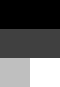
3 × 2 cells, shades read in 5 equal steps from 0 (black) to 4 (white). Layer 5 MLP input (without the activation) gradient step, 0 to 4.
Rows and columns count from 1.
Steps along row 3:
up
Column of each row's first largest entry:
1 1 2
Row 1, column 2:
0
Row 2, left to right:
1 1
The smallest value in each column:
0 0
